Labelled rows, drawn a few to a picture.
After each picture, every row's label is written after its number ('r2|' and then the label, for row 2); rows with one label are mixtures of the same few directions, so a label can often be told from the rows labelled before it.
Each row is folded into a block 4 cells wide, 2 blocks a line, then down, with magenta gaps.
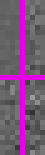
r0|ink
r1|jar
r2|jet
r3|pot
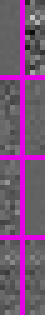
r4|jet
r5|pot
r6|jar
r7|jet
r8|ink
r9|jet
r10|pot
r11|pot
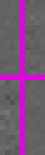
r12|ink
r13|pot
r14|pot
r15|pot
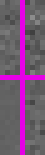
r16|pot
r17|pot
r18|jet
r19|ink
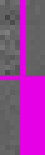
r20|pot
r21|jet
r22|jar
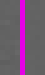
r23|ink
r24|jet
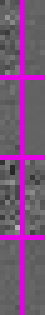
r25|pot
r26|ink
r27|jet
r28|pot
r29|jet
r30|pot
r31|jet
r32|jar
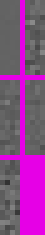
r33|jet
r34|ink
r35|ink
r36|jet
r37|ink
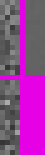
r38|jar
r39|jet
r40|ink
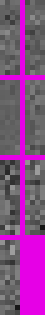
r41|pot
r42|pot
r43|jet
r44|jar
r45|jar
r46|jet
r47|jet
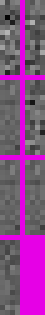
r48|pot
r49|ink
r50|jet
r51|ink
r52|jet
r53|jet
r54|jar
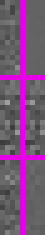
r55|jet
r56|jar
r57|ink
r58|ink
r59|pot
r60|jar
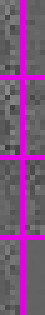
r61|jar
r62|ink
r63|jar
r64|pot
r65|jar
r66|jar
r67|jar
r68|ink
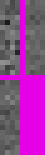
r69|ink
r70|pot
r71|pot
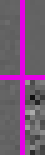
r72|ink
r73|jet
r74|jet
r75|pot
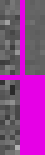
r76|ink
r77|ink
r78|jet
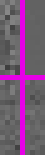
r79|jar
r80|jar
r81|jet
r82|pot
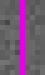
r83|ink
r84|jar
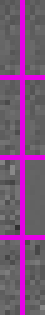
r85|jar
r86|jar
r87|ink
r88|jar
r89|jet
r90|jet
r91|pot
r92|jet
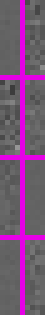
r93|ink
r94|jet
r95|jet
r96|pot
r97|jar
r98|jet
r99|pot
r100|jar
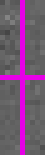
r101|pot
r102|ink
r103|jet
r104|jet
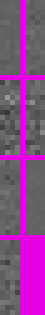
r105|ink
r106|pot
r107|pot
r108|ink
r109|pot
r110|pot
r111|ink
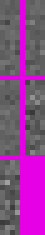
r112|ink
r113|ink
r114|pot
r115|pot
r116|ink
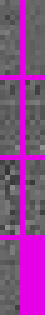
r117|pot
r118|jar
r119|jet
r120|jet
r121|jar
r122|ink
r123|jet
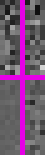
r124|jar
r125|jet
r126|jet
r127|ink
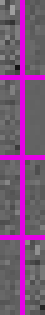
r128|jet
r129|jar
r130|jet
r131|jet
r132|ink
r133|jet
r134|ink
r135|jet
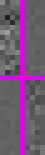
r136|pot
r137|jar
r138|ink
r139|jar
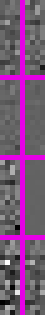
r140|ink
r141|jet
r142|jet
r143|jet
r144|jet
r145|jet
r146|ink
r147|ink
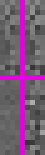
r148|jar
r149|jar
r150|pot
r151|ink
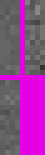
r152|jar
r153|jet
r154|pot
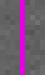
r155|pot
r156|pot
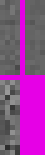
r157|jet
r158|ink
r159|jar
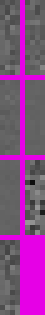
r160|jar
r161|jet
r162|pot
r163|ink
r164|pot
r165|ink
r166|jar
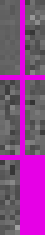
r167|jet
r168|pot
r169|jar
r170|ink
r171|jet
